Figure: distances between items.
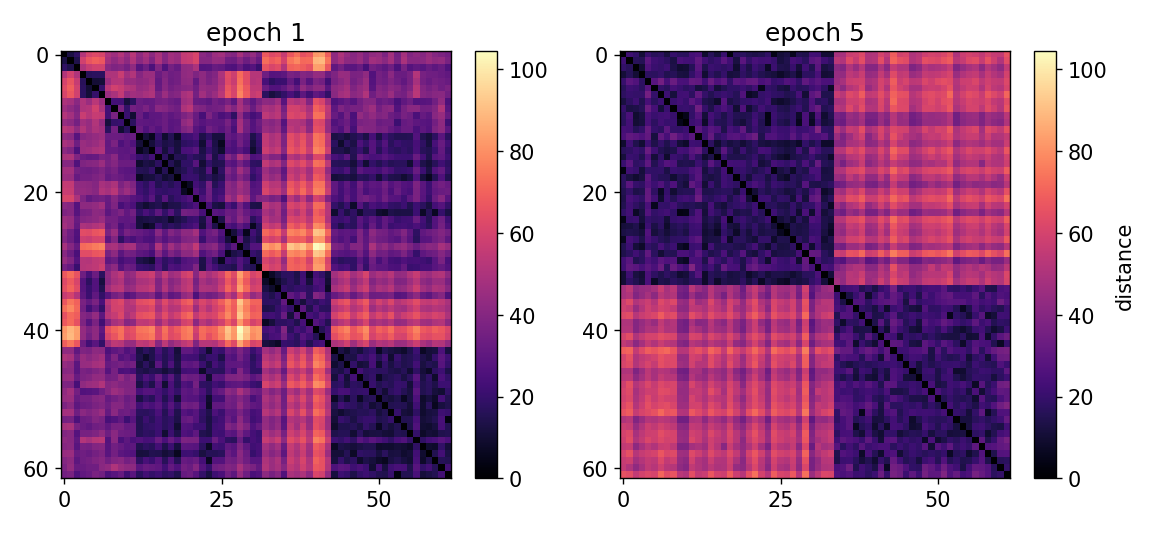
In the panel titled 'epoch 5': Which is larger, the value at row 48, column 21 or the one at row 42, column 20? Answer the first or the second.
the first
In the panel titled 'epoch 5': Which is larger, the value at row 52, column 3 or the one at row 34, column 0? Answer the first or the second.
the first
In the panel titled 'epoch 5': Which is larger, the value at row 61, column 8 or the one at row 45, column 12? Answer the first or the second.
the first
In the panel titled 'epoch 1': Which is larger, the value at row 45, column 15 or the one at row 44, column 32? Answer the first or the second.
the second
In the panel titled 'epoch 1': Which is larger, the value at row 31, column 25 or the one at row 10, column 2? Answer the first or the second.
the second
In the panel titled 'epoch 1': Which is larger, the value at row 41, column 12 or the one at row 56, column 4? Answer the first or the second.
the first
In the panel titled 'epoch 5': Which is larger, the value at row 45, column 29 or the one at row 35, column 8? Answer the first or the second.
the first
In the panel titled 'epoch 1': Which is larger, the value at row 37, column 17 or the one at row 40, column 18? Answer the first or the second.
the second
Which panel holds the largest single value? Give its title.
epoch 1
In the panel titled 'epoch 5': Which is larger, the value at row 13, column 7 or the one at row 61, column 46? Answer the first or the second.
the second
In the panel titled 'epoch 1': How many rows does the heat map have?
62
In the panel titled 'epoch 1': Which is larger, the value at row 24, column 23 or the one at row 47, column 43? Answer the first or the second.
the first
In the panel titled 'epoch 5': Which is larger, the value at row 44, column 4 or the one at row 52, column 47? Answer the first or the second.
the first
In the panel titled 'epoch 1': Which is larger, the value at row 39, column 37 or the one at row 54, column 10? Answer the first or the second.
the second
